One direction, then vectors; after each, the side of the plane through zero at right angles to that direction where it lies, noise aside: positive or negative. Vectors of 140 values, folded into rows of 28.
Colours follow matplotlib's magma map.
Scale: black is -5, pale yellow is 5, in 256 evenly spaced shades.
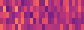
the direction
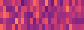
positive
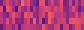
negative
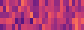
negative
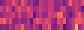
negative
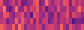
positive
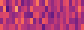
positive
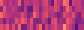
positive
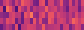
negative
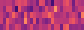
negative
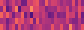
positive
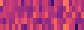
positive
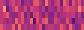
positive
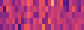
negative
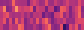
positive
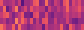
positive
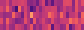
negative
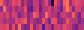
positive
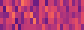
negative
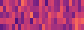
negative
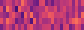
negative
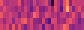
positive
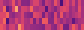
positive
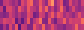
negative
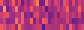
positive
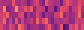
positive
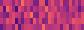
negative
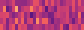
positive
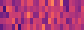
negative
